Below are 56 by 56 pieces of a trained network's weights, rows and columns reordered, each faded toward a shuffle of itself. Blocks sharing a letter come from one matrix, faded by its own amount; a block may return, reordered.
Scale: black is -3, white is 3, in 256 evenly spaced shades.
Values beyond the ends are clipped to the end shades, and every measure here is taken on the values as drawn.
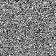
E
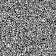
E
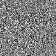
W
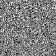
W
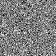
E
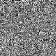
W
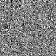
W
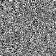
W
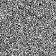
W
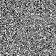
E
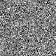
E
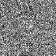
W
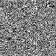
E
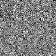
W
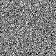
E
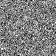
E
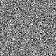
W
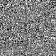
W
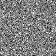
E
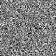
W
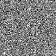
W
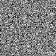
W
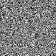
W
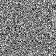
E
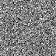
E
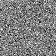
E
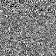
W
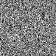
E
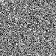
E
